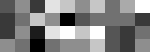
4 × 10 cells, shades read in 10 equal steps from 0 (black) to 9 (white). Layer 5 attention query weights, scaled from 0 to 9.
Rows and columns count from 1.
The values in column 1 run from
2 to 5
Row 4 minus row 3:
3 -1 -1 -4 -4 -2 -2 0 0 1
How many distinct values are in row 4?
6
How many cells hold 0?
2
